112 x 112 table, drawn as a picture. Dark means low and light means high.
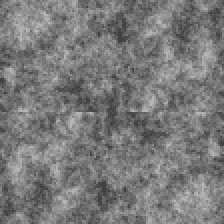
Odd rows or columns: none. Grain: blotchy. Symmetry: a half turn.
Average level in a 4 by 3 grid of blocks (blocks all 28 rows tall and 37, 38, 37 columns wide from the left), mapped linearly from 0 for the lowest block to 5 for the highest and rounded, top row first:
5 1 1 / 2 0 4 / 4 0 2 / 1 1 5
